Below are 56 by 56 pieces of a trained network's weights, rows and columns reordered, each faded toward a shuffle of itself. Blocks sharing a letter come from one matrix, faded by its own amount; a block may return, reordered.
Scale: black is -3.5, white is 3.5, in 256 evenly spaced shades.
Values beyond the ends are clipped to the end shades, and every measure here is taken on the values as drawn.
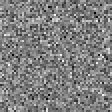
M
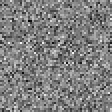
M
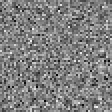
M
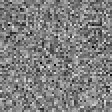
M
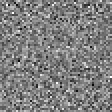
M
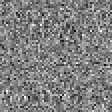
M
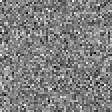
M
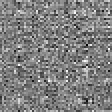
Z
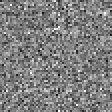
M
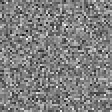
M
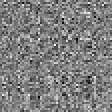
Z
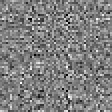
Z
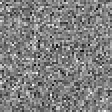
M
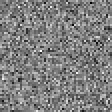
M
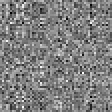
Z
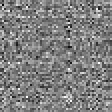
Z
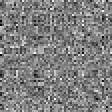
Z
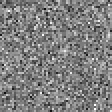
M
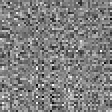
Z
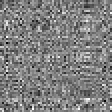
Z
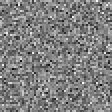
M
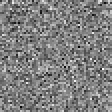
M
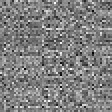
Z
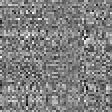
Z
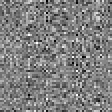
Z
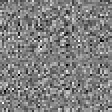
Z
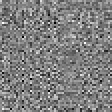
Z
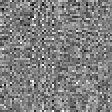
Z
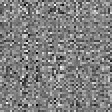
Z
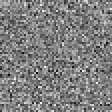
M
